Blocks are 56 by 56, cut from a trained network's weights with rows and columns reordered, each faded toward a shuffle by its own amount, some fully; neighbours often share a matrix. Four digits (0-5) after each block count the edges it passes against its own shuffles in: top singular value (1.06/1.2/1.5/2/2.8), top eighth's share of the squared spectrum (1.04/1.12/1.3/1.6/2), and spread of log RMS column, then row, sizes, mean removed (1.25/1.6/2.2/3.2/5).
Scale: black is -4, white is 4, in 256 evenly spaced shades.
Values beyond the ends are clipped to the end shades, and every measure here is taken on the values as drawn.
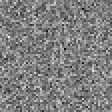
1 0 0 0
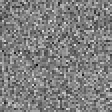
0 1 0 0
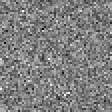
0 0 0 0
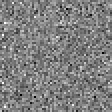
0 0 0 0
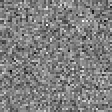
2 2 0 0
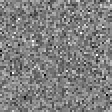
0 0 0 0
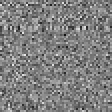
4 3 0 2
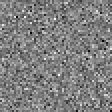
1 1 0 0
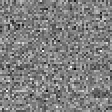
3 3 1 2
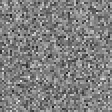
2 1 0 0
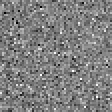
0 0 0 0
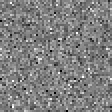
1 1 0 0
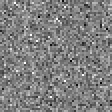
0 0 0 0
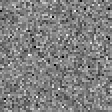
0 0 0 0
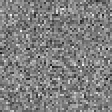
3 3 0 1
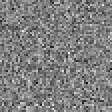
3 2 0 1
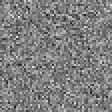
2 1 0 0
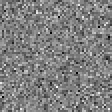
2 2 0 0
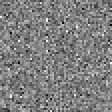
2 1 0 0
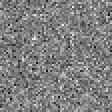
1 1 0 0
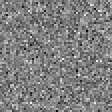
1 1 0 0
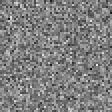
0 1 0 0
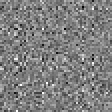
4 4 2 2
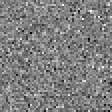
0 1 0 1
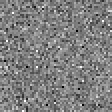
2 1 0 0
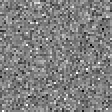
0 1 0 0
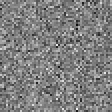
3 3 1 1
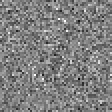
2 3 0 1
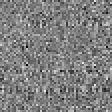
3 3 1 2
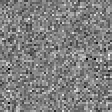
2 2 1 0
